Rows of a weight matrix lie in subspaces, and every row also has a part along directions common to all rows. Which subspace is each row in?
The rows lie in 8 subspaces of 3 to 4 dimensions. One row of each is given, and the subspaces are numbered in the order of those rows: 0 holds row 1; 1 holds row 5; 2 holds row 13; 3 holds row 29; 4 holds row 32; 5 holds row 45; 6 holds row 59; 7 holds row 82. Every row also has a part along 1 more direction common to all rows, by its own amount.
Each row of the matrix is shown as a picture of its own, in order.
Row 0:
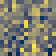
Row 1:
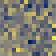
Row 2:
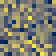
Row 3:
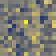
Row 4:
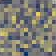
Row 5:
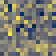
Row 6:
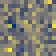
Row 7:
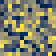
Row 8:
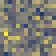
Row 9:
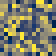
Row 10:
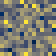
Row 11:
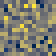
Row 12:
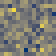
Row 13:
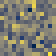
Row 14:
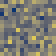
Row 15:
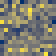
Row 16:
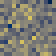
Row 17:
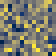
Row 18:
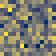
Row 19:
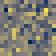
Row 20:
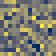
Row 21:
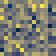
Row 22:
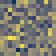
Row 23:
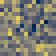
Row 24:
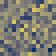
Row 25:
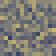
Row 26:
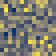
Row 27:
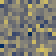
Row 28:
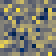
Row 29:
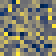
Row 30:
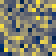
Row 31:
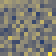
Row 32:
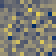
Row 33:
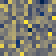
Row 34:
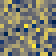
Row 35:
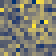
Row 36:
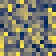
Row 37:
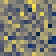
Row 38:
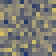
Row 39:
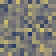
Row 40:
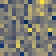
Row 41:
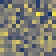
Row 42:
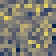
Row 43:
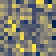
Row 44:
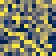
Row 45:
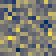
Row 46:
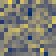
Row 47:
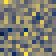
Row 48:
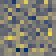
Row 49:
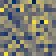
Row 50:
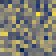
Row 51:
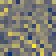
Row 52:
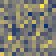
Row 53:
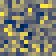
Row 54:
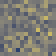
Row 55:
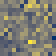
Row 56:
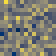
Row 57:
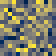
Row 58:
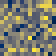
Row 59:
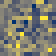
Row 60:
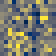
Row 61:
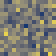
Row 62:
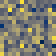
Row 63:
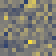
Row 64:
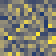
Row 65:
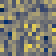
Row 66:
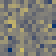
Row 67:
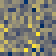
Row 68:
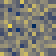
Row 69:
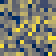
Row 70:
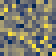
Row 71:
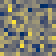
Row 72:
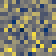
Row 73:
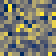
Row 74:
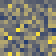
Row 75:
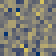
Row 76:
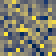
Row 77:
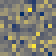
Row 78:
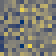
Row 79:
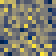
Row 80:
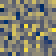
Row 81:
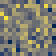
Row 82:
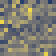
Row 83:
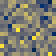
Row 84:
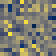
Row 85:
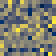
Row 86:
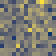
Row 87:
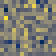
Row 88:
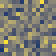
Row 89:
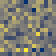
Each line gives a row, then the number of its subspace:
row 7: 3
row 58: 7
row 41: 4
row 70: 2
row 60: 6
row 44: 7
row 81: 0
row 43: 6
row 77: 2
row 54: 5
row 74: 2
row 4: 4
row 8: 3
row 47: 4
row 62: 3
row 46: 7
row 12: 5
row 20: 5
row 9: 6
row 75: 3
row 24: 6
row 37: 2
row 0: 6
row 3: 6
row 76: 5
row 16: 7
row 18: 3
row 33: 1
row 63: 0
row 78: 5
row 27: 1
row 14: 0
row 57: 5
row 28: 0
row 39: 1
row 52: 2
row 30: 3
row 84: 4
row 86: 1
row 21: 2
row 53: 3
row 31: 4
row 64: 2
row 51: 7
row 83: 7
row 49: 1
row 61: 3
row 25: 2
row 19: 0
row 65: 2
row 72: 6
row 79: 7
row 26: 0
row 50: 4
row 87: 0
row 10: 4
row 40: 1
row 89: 5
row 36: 3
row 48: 5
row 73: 1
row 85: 7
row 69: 1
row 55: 0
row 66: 6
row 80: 2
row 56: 4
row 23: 1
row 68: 4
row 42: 0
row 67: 5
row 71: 3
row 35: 1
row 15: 7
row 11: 0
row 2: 7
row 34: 3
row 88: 3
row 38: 4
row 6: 6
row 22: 5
